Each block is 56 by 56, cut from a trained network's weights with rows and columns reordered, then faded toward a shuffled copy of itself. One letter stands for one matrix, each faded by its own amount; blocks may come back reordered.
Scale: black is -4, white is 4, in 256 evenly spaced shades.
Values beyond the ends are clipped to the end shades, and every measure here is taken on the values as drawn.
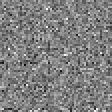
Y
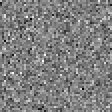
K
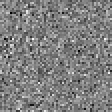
Y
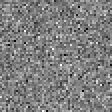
K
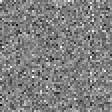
K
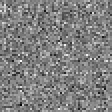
Y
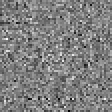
Y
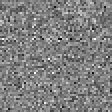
Y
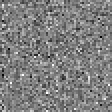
K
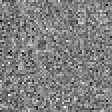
Y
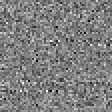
Y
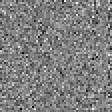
K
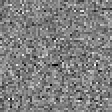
Y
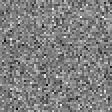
K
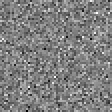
K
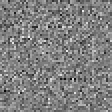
Y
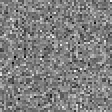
K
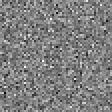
K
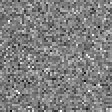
K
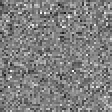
Y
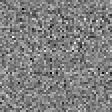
Y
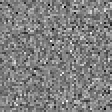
K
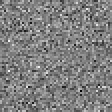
Y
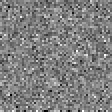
Y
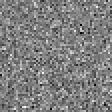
K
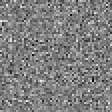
Y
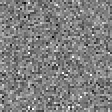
K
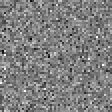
K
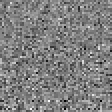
Y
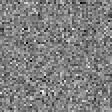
Y
